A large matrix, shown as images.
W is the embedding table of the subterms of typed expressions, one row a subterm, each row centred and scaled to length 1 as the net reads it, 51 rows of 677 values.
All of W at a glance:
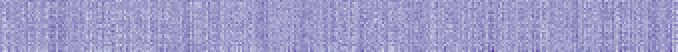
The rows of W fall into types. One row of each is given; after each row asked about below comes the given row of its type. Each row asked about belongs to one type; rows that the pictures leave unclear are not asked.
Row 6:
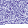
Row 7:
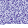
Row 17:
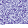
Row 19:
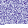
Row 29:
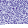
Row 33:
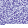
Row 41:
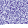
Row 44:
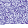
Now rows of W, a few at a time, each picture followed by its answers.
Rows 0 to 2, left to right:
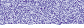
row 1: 29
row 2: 33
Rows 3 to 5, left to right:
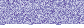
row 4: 17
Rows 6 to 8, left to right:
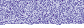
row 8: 33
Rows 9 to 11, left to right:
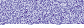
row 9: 41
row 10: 7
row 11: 44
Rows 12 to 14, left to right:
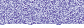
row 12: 19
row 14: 33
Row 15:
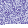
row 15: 17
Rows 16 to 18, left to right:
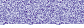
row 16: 44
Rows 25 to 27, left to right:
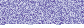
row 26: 29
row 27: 44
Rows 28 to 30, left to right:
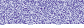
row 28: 19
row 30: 29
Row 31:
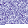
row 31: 6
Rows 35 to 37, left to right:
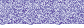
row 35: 17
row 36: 17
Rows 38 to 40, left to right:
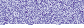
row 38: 44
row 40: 29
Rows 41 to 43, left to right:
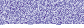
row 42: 7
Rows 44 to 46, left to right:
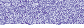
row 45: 19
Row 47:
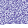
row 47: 7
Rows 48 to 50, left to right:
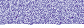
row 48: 7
